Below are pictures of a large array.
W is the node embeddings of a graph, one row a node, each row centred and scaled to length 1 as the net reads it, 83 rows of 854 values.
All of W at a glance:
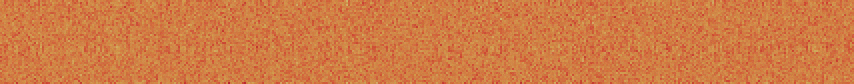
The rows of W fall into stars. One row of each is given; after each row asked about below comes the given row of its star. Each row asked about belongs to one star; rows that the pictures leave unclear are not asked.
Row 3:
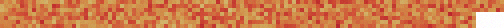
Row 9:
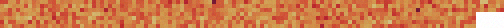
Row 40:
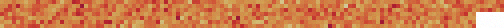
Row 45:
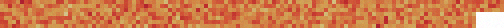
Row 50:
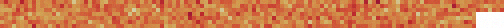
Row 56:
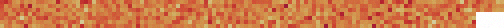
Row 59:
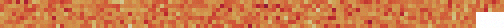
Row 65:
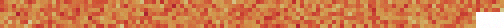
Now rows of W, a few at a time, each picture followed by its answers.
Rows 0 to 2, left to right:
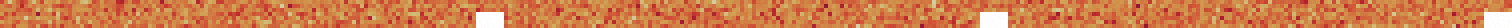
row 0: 50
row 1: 3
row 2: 45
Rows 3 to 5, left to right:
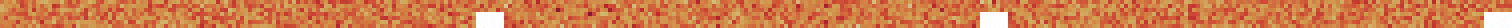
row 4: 3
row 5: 45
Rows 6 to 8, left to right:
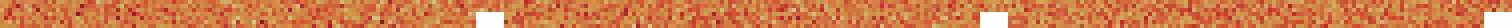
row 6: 40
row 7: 59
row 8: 3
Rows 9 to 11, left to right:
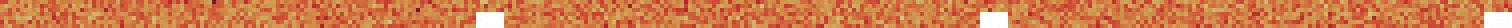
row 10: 65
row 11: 59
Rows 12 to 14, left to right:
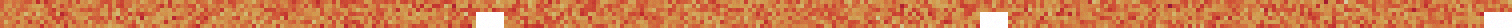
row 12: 9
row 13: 40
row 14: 50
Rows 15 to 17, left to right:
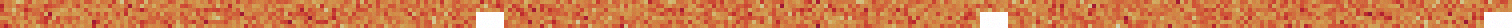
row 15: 45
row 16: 65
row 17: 9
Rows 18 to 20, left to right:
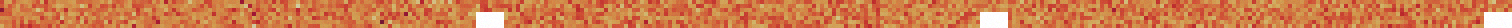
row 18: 40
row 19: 65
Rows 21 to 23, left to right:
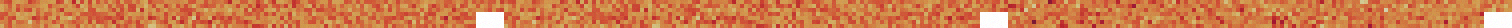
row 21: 56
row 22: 56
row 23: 65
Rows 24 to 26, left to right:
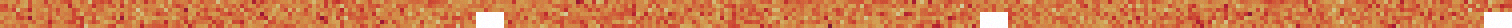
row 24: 65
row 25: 56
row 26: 45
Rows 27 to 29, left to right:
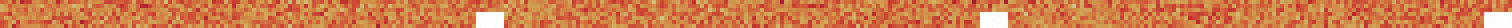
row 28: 9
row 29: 3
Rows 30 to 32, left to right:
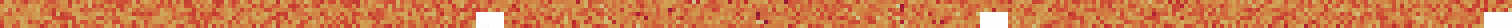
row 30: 9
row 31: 40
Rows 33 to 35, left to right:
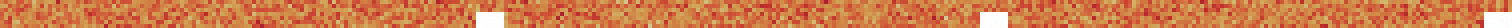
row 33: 56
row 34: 59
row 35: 40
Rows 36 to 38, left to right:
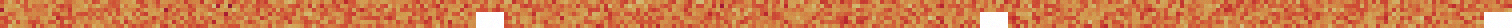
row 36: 50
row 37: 3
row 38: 45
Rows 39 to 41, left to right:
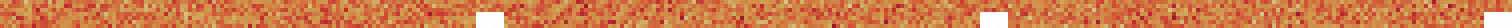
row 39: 40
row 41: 56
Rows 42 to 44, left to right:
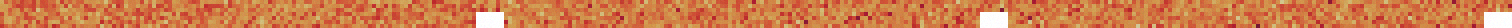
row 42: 3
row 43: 9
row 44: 59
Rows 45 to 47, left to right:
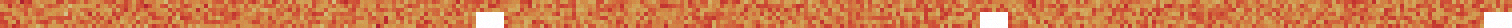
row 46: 50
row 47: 3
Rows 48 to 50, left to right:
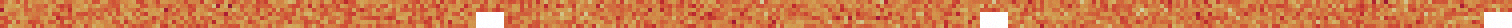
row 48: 50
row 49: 50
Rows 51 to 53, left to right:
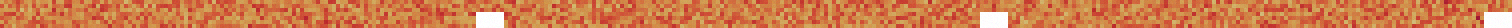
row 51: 50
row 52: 56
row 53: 50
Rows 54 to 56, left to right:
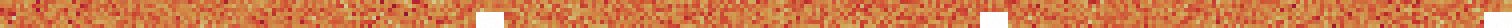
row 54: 40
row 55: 56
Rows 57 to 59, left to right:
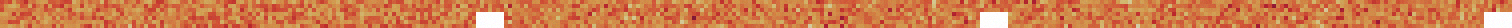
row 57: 59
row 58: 3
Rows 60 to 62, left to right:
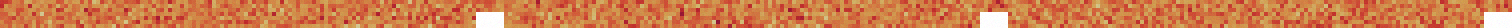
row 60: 56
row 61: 59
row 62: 3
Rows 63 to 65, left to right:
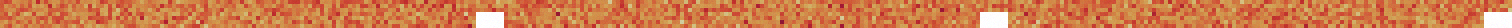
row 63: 56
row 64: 3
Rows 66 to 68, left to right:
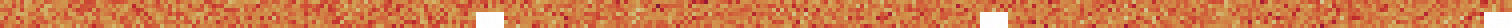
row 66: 40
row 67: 50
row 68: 65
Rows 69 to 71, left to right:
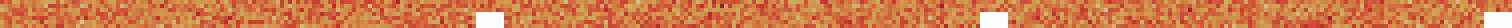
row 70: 50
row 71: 65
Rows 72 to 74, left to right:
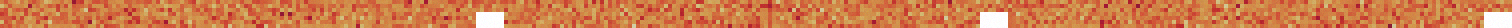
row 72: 56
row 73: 59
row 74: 45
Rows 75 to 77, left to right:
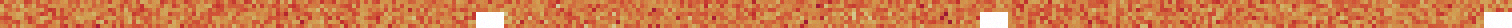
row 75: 9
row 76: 9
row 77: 65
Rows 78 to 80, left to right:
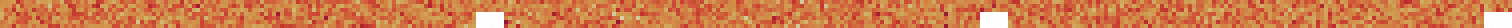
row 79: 9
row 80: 56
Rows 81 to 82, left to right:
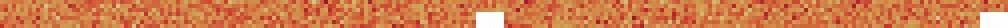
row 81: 65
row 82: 45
